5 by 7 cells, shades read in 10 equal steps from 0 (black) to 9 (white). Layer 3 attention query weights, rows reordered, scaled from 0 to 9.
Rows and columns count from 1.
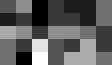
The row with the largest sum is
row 5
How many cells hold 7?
0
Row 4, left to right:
4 2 8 3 2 6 2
